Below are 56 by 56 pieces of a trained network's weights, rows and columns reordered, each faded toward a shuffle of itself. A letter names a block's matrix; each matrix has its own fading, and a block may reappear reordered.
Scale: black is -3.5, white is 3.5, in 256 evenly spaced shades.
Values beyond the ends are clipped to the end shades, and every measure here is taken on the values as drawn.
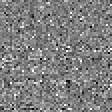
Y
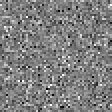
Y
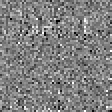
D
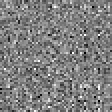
D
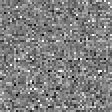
Y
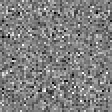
Y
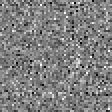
Y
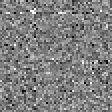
D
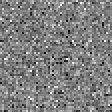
Y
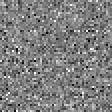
Y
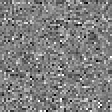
Y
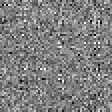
D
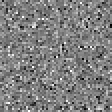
Y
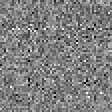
D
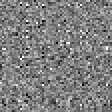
D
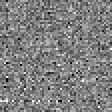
D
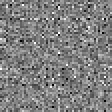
D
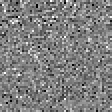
Y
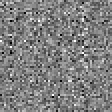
D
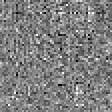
D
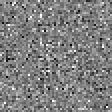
Y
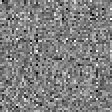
D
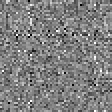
D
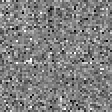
Y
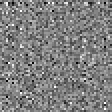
D
